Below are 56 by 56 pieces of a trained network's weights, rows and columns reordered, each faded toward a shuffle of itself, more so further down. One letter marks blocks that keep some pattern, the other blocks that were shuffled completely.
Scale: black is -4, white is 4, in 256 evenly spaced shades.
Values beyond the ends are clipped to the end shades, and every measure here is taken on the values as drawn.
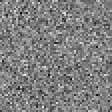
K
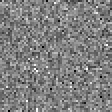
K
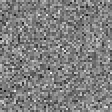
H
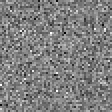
H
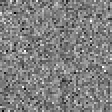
K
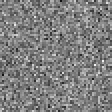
H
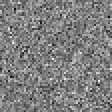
H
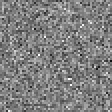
H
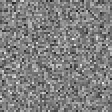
K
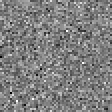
H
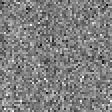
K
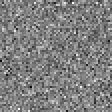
H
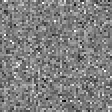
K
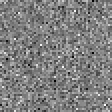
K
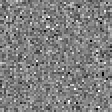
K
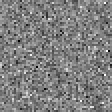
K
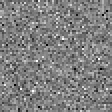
H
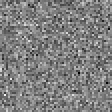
K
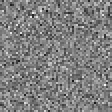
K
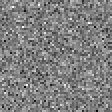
H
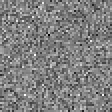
H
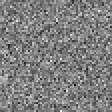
K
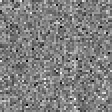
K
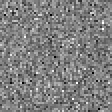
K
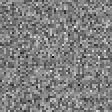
K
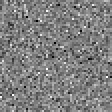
H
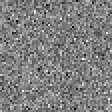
H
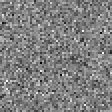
H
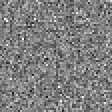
H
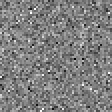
H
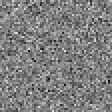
K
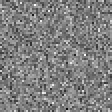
H
